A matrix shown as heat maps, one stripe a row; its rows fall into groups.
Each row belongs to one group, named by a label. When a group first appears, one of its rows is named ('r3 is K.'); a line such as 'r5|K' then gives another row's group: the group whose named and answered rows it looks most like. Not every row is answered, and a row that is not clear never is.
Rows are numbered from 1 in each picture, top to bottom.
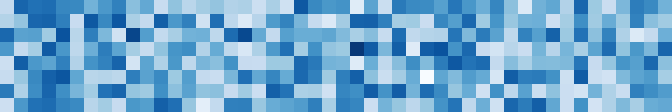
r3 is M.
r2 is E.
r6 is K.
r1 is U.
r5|U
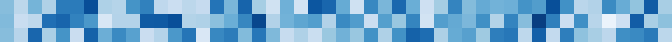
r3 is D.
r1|M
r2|K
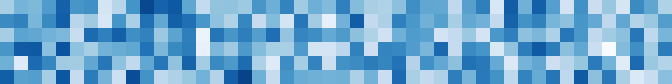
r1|K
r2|K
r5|E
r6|M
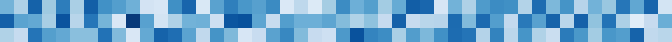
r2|M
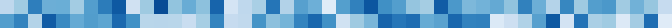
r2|U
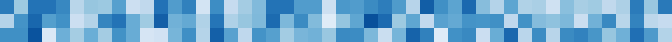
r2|E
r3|D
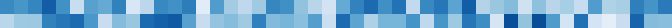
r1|E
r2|K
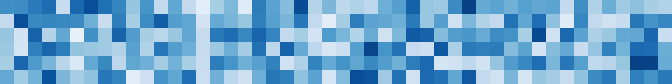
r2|K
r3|D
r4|E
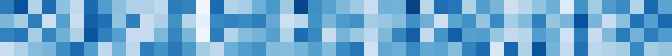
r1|U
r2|D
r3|U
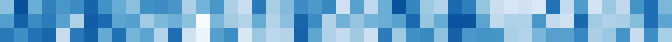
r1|U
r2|U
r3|U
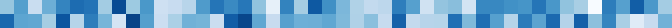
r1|M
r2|M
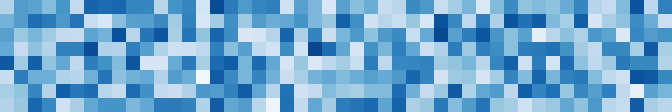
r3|E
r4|M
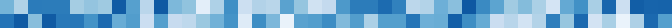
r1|E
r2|U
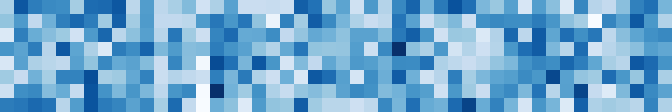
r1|U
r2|M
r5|D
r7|D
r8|U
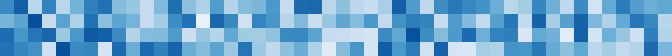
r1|U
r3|U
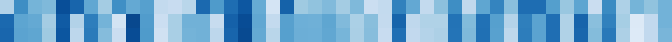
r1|M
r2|M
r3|M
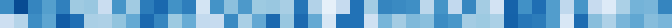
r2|K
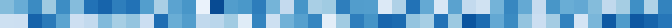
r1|D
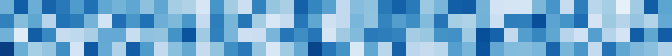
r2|K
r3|E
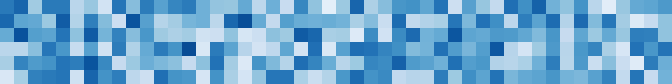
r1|K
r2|M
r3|U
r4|E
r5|U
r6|E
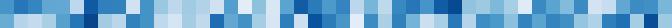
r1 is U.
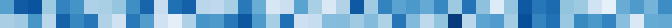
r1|K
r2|M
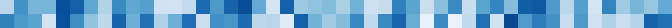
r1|M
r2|K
